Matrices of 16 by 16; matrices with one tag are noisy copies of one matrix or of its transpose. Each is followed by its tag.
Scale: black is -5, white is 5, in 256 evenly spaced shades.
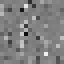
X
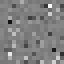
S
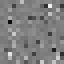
S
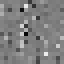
X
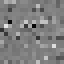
X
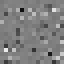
S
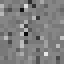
X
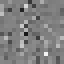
X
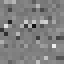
X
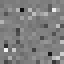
S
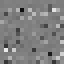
S
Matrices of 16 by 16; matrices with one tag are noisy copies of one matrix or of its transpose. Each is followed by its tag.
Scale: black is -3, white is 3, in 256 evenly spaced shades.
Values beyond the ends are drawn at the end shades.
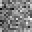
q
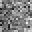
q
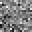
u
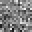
u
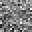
u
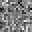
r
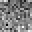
q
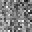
u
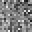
u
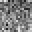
q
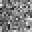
q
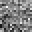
u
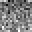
q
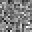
r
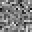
r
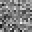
u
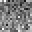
q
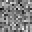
r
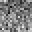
q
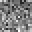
q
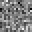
r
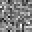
r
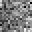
q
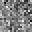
u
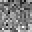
q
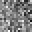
u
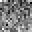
q
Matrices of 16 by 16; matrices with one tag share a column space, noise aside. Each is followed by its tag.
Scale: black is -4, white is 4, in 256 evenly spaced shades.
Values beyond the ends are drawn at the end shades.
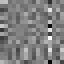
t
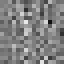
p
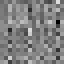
p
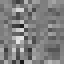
t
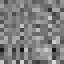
t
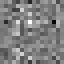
p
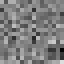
t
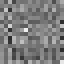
t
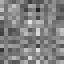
p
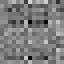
p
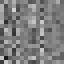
p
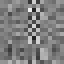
t
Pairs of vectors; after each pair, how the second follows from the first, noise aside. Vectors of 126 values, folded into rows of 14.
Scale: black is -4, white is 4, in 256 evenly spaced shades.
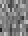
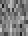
negated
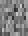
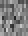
reversed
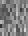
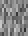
sign-scrambled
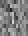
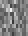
negated
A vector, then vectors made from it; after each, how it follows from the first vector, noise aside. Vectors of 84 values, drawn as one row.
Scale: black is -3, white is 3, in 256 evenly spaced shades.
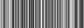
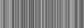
shrunk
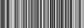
reversed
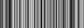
negated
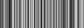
negated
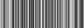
copied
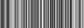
reversed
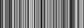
negated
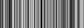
negated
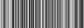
copied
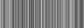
shrunk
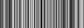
negated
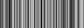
negated
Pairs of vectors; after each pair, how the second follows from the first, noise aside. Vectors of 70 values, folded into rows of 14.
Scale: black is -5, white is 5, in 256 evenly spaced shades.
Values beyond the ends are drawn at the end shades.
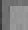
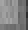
reversed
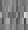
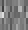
reversed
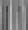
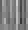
reversed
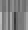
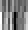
scaled up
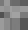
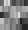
scaled up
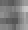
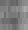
shrunk
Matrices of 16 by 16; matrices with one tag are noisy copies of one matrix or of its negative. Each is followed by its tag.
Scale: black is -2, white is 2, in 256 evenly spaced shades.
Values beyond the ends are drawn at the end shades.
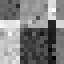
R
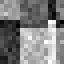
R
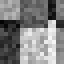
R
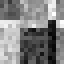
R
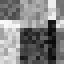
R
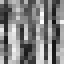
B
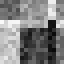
R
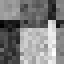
R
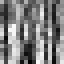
B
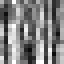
B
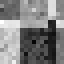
R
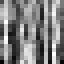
B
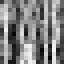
B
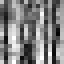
B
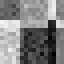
R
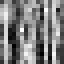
B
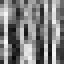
B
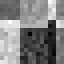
R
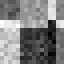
R
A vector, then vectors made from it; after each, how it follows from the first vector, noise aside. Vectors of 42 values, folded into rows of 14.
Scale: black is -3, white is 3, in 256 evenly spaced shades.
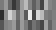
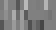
partly zeroed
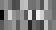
copied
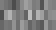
shrunk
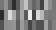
copied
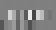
partly zeroed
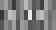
copied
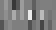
partly zeroed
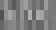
shrunk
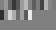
partly zeroed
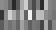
copied
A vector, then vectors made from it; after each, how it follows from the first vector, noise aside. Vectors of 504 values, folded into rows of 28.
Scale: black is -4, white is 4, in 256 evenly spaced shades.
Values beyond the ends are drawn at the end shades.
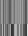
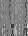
partly zeroed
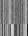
negated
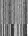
copied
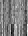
copied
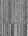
shrunk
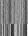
copied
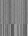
shrunk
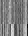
negated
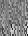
sign-scrambled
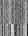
negated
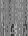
partly zeroed
